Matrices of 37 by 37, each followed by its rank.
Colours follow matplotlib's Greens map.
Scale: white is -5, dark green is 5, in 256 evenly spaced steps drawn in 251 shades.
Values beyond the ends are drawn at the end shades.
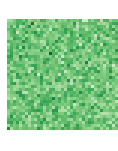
full rank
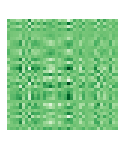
two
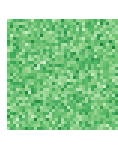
full rank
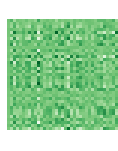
three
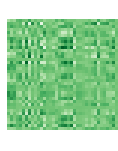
three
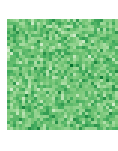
full rank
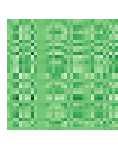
two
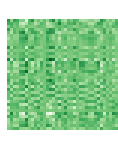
three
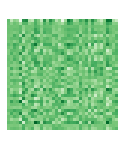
three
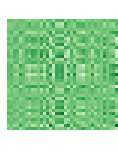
two
